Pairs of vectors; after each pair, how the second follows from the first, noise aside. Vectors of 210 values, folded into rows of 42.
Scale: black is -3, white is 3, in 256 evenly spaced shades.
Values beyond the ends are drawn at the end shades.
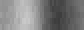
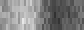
copied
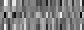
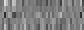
shrunk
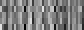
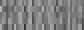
shrunk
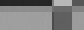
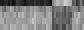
copied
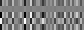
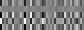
copied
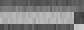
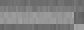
shrunk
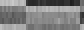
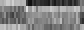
copied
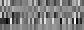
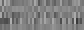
shrunk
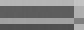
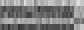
copied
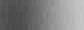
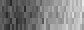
copied
